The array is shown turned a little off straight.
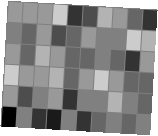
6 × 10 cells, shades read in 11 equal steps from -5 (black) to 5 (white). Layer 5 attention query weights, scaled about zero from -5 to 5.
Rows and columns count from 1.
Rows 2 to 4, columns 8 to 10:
0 3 2 / -1 -3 1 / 1 -1 -1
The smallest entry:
-5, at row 6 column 1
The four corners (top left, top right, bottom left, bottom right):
1 -3 -5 0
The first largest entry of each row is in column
4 9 3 1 8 2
